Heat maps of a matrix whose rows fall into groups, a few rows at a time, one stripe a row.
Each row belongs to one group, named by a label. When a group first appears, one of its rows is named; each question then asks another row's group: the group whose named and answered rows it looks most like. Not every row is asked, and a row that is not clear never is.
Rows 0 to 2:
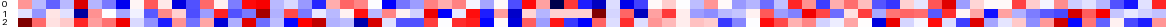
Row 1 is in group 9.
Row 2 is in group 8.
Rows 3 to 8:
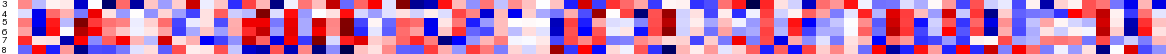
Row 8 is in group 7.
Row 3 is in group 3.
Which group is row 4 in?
9
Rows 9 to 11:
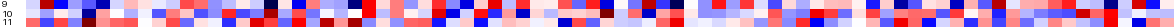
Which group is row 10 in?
9
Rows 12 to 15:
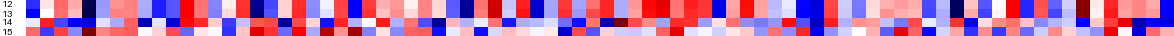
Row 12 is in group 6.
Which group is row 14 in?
3
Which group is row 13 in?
6
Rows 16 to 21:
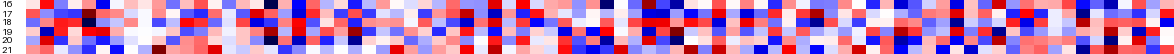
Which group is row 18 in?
6
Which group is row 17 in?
8
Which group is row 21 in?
3
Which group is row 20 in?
7
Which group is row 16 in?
7
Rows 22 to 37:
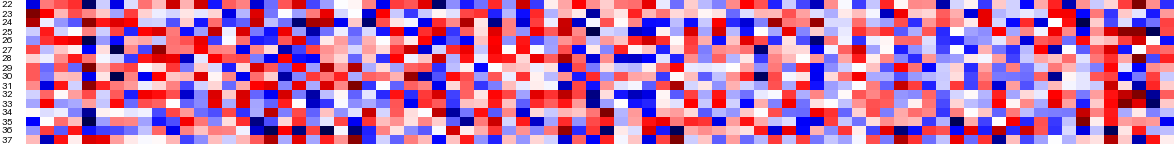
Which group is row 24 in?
8
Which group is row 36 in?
7
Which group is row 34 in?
9
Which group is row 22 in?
6
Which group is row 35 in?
6
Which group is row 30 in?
3
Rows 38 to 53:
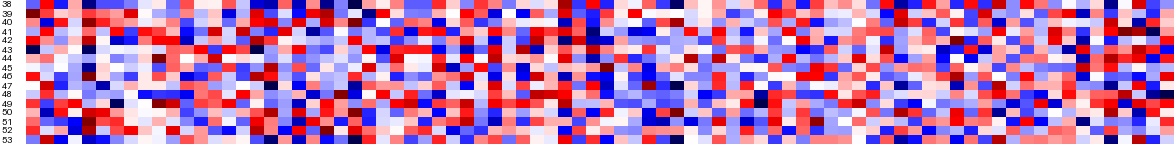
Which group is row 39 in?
8
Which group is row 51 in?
8
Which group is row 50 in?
9
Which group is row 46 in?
8
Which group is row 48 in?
3
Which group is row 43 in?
6
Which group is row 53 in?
7
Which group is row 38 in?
7
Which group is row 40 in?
9
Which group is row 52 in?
9
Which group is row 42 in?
8
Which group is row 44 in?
3
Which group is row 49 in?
3
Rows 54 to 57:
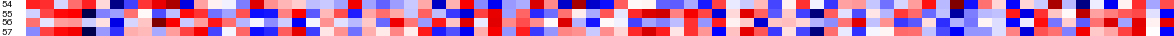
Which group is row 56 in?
3
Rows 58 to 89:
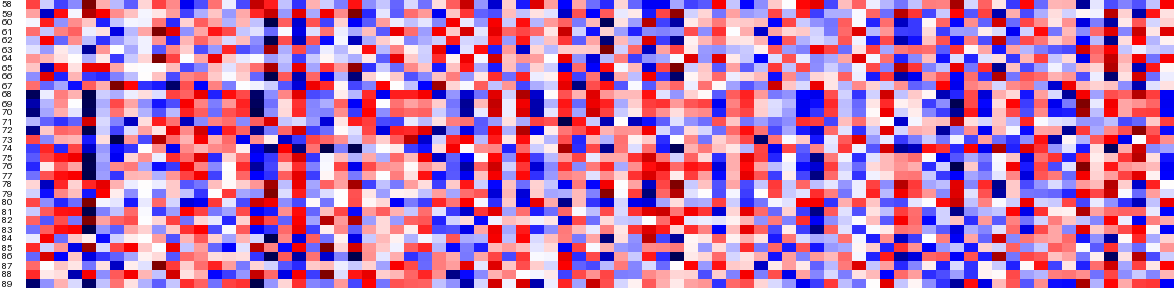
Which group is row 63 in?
9
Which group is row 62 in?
7
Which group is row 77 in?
6
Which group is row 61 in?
3
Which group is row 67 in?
8
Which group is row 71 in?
8
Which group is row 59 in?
9
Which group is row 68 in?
6
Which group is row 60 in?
7
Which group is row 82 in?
9
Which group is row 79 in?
9
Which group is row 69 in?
6
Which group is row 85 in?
9
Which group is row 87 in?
3
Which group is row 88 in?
9
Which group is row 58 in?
8
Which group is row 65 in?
9
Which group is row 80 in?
8
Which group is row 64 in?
3
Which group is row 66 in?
7
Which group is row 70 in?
6
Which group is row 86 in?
7
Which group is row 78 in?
9
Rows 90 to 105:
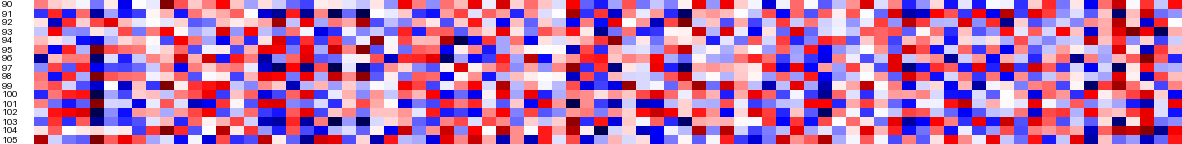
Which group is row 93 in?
3
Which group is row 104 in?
3
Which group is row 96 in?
6
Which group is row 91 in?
7
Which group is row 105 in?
8
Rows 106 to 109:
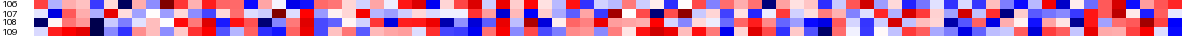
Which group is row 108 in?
6
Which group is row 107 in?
9
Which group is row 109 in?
6
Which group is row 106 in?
3
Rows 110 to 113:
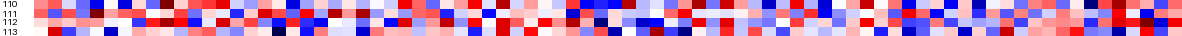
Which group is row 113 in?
7
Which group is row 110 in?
3
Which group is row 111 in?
9
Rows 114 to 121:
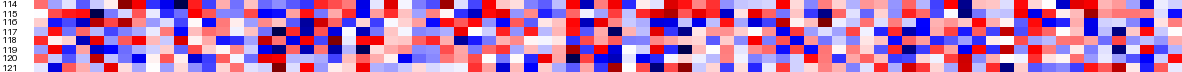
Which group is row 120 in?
8
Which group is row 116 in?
8
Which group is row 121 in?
9
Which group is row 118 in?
9
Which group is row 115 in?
6
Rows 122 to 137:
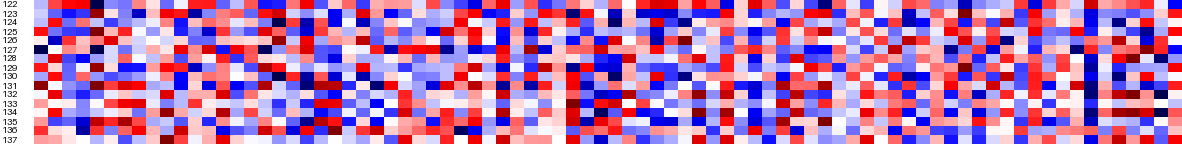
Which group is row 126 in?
9
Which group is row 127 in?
6
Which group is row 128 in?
3
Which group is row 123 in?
8
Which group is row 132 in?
3
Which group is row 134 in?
3
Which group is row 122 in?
6
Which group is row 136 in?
9
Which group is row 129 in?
8
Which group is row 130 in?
7
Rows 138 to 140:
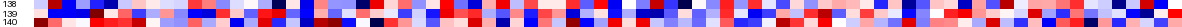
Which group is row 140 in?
8
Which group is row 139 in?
8
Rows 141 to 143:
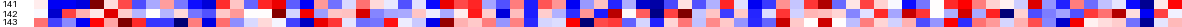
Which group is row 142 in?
9
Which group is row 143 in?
8
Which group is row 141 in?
8
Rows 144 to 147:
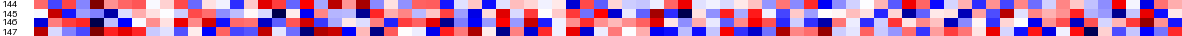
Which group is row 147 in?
8
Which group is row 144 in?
9
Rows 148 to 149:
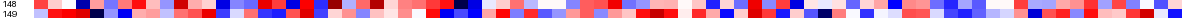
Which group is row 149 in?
6
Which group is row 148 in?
9
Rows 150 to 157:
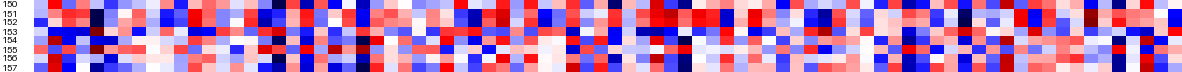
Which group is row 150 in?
7
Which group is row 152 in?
6
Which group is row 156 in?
7
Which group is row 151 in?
6
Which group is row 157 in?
7
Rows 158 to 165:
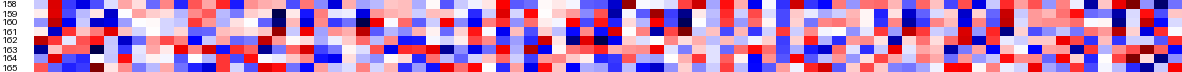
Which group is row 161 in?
9
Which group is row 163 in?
6
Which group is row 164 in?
3
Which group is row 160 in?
7
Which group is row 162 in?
8
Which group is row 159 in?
7
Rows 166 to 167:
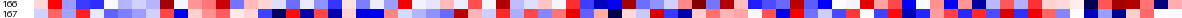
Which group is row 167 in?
7
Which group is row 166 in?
3
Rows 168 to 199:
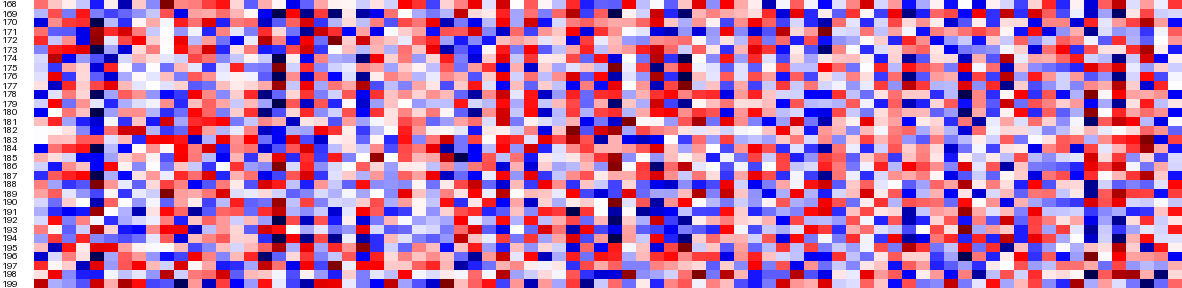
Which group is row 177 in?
9
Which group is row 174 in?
7
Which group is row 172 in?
9
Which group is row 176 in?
7
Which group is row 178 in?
6
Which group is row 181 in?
3
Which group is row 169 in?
7
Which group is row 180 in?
6
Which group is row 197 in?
9
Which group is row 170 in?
6
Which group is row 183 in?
3
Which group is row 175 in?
9
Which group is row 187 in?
6
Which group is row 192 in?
7
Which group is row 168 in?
3
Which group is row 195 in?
9
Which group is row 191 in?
8
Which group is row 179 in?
7
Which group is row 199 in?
8
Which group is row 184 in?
6
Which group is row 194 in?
7
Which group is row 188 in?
8
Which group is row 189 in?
3
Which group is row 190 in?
9
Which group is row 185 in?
9
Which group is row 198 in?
3
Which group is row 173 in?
6
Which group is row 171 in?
8
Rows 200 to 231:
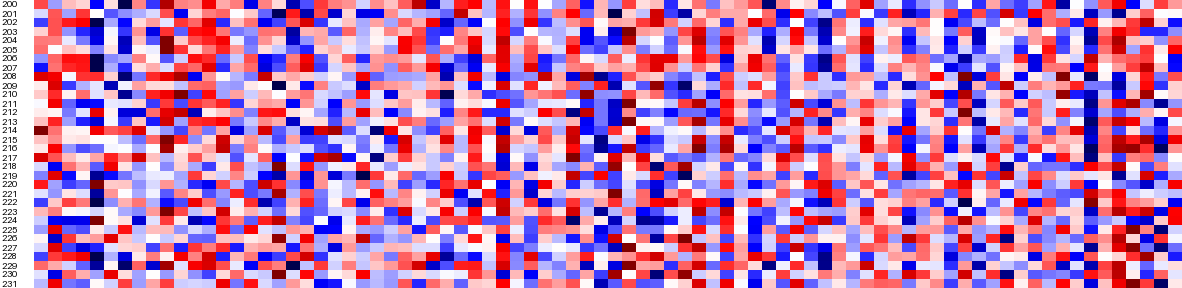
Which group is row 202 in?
6
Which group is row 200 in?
3
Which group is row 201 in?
7
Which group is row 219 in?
7
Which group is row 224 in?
8
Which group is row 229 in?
3
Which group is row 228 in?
6
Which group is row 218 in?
9
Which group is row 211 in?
3
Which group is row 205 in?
3
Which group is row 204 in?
3
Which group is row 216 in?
3
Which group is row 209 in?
7
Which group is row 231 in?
3
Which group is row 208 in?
8
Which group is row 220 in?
8
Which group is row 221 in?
9
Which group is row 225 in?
3
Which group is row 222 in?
6
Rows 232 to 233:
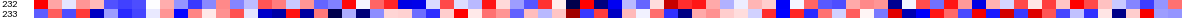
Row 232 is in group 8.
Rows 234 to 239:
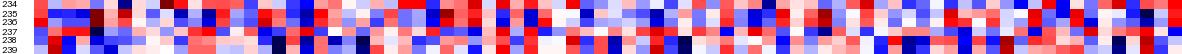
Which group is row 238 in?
7
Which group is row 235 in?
8
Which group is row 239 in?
7
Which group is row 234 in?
3
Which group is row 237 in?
6
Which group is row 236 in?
8
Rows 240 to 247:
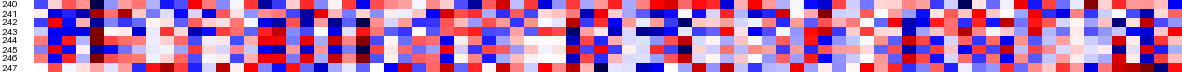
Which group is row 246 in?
9
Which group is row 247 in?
3
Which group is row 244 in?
9
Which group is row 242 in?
7
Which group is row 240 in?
6
